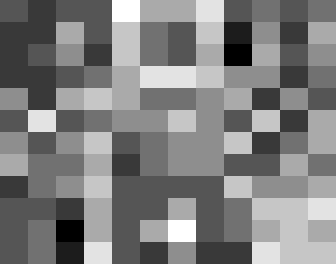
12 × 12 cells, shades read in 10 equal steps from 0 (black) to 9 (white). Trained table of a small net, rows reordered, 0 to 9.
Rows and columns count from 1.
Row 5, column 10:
2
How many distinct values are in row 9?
6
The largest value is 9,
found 2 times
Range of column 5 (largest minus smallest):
7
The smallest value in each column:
2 2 0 2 2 2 3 2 0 2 2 3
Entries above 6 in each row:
2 2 1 3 1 3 2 0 2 3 2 4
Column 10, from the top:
4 5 6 5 2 7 2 3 5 7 6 8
